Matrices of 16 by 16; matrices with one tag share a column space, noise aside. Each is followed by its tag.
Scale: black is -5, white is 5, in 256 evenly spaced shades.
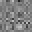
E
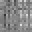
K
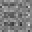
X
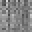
K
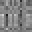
K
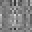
K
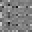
X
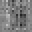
K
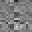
E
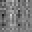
K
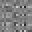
X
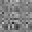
E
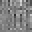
K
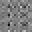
X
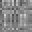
K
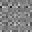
X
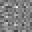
X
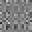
E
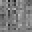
K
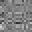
E
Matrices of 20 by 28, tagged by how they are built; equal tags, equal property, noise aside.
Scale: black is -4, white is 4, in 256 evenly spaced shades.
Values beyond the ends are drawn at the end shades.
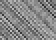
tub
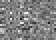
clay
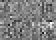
clay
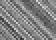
tub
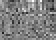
clay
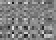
clay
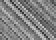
tub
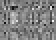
clay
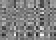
clay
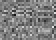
clay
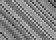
tub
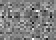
clay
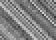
tub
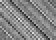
tub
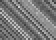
tub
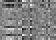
clay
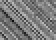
tub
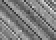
tub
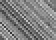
tub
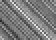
tub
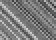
tub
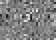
clay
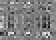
clay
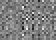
clay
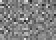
clay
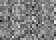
clay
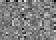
clay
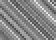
tub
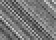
tub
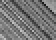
tub
